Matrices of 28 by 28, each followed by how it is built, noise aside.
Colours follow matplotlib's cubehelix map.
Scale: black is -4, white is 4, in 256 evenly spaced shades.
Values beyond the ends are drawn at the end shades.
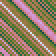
Toeplitz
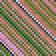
Toeplitz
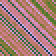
Toeplitz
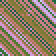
Toeplitz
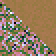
lower triangular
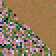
lower triangular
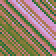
Toeplitz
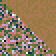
lower triangular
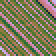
Toeplitz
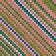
Toeplitz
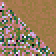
lower triangular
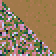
lower triangular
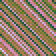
Toeplitz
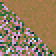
lower triangular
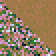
lower triangular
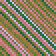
Toeplitz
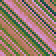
Toeplitz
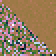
lower triangular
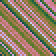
Toeplitz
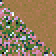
lower triangular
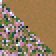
lower triangular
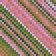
Toeplitz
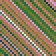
Toeplitz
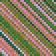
Toeplitz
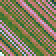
Toeplitz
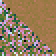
lower triangular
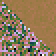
lower triangular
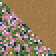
lower triangular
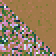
lower triangular
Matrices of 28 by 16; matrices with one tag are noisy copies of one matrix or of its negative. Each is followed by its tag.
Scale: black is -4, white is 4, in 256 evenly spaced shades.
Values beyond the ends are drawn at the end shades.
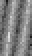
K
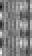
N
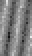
K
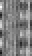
N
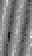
K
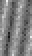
K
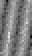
K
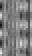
N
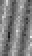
K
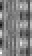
N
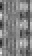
N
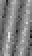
K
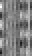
N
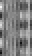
N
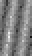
K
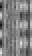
N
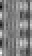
N
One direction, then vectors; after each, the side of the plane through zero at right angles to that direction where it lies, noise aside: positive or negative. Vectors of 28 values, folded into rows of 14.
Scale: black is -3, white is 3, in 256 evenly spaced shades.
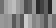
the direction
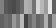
negative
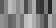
positive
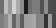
positive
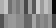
negative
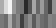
positive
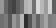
negative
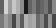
positive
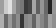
positive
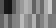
negative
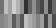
positive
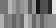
positive
